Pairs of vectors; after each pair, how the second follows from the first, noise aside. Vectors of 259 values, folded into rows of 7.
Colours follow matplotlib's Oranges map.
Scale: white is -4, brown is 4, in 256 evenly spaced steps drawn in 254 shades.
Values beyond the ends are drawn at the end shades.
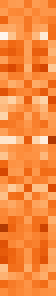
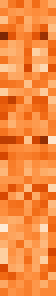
negated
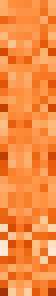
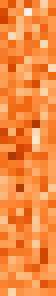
shuffled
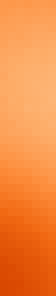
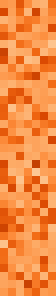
shuffled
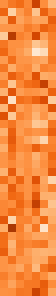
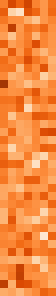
shuffled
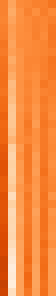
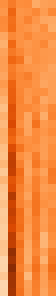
negated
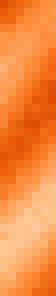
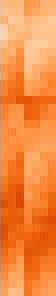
wrapped around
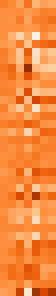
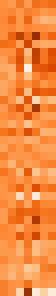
negated
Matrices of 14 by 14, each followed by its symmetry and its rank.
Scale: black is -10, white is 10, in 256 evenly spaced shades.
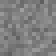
neither, full rank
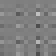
neither, rank one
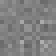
symmetric, rank three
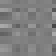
neither, rank one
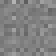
neither, rank three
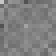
symmetric, rank three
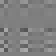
neither, rank one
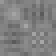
symmetric, rank three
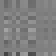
neither, rank one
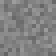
neither, full rank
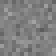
neither, full rank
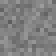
neither, full rank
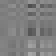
neither, rank one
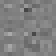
neither, rank three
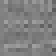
neither, rank three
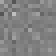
symmetric, rank three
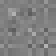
symmetric, rank three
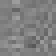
neither, rank three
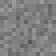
neither, full rank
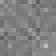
symmetric, rank three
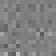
neither, rank three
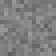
neither, full rank
